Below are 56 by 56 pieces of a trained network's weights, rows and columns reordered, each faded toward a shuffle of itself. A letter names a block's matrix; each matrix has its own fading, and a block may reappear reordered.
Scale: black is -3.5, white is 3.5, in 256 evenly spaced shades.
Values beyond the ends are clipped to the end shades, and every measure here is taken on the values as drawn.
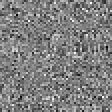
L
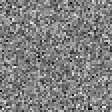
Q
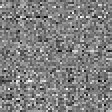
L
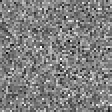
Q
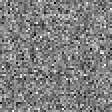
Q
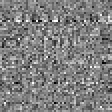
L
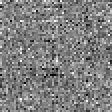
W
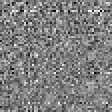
L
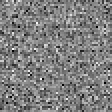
W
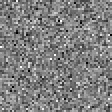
Q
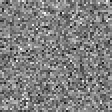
Q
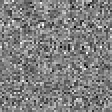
L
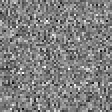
L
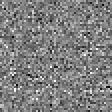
W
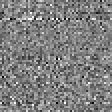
L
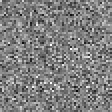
L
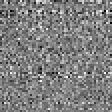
L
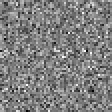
L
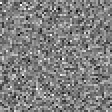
Q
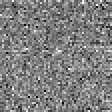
W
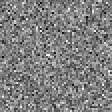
Q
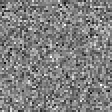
Q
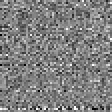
L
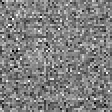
W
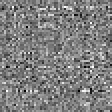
L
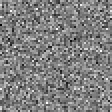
Q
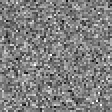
Q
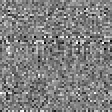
L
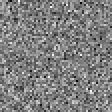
Q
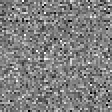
W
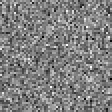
Q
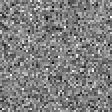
Q
